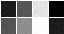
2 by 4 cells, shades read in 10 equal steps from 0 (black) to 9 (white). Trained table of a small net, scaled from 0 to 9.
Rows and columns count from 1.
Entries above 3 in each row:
1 2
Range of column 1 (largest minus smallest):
2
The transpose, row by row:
1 3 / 3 5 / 8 9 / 0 1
